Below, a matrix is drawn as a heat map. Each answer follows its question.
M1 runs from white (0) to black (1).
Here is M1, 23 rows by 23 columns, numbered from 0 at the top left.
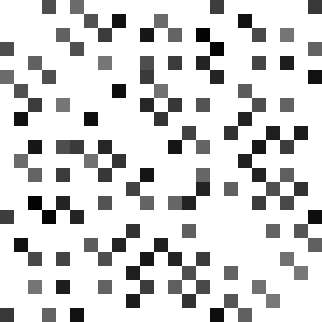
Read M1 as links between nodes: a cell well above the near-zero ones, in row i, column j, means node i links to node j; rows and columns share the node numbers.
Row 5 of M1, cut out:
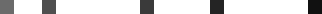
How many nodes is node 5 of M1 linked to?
5
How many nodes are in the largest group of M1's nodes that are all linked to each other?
8
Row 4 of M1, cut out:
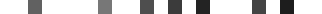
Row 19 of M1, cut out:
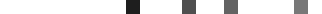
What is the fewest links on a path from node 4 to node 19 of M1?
3
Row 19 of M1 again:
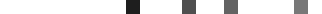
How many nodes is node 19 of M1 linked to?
4
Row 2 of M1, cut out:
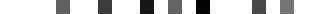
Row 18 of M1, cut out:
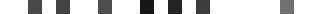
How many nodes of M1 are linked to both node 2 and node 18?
6
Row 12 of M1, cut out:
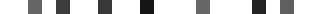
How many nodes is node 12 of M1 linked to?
7
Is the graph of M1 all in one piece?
yes
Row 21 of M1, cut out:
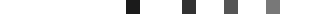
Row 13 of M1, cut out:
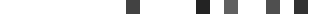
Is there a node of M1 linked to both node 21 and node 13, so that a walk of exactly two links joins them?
yes
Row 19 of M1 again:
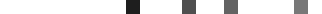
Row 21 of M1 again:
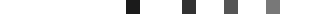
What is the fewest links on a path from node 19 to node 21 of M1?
1
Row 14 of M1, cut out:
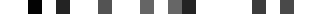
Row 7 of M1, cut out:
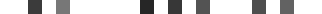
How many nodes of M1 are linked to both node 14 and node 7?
6
